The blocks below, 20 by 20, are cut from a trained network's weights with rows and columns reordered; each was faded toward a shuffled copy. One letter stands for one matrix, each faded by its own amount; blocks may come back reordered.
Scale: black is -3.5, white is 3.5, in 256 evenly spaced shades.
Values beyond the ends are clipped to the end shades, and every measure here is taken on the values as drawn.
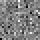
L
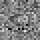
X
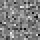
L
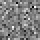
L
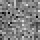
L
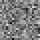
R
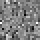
L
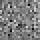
L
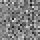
R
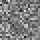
R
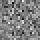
R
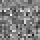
X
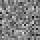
R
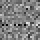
X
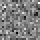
L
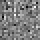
L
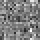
X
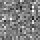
X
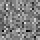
X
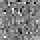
L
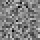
R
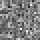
R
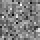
L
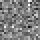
X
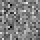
L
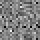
X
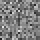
R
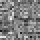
X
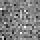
L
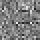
X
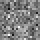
R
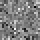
L
